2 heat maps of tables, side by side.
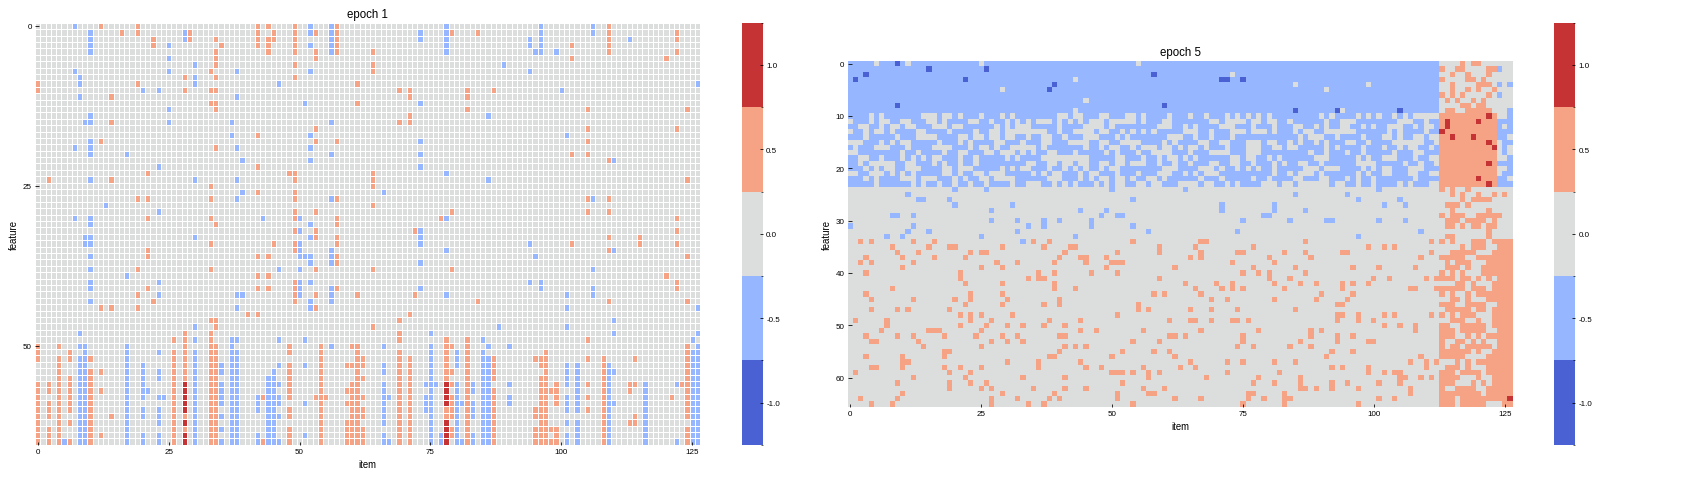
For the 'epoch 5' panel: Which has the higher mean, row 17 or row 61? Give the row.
61
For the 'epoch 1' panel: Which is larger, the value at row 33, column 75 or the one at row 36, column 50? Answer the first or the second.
the first
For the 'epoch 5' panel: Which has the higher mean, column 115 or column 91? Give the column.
115
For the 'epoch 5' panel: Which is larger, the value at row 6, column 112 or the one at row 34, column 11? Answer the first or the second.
the second
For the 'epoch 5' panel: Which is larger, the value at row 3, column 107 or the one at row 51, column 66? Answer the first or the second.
the second
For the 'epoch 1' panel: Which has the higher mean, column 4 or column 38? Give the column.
4
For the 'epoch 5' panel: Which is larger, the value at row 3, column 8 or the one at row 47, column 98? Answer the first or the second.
the second
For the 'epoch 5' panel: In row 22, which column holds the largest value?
120
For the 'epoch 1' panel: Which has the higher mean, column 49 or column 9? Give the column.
49
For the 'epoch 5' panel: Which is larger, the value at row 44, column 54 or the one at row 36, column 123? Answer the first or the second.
the second
